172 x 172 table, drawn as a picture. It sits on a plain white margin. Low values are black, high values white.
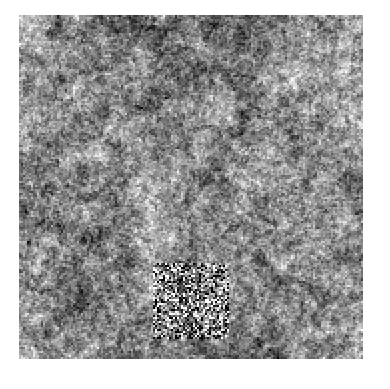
Average level on the scale: 50%. Mirror symmetry: none. Roughest part: bottom middle. Odd patch: rougher, in the bottom middle.
